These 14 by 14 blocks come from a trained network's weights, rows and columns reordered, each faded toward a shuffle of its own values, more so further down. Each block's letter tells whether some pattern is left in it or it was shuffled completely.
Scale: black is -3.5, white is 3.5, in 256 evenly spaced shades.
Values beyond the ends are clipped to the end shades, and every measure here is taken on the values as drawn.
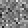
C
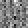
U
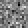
C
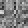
U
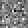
C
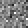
C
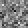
C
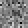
U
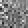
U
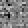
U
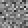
C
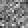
C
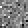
C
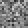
C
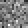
C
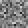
C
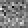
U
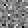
C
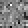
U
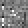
U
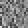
U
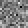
C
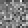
U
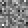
C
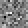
C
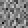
U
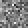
C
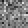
C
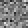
U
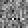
U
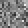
U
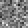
C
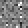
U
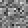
C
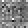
U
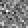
C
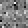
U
